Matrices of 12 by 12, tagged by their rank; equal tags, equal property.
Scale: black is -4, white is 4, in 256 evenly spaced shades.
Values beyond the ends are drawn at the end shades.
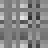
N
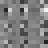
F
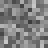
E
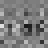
F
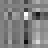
N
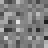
F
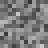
E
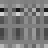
N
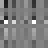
N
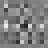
F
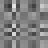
N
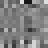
F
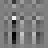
N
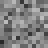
E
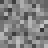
E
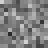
E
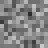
E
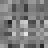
F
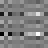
N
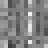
F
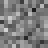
E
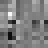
F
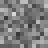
E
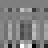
N
